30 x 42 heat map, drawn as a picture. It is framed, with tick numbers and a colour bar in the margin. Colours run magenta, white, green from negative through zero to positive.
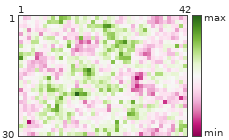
Overall the values sit about 50% of the way up the scale. The texture is blotchy. No regular stripes run through it. The histogram is bell-shaped. No single row or column stands out from its neighbours.
